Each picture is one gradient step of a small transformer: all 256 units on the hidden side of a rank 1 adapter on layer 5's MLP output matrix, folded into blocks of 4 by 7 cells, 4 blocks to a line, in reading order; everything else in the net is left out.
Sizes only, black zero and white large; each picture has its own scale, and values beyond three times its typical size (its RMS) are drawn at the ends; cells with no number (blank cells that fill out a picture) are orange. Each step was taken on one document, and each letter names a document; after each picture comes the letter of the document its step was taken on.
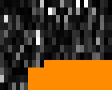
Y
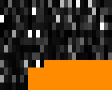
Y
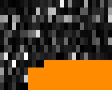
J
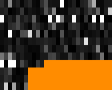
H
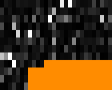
J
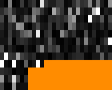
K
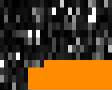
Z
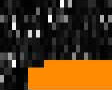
J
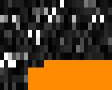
H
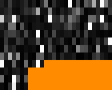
K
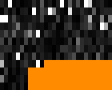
Y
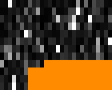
K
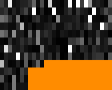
Y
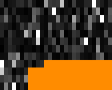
H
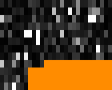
H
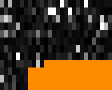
Y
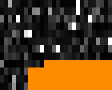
K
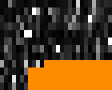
K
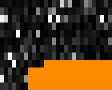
J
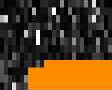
H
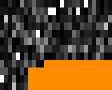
Z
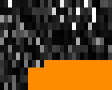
Z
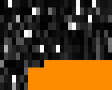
K
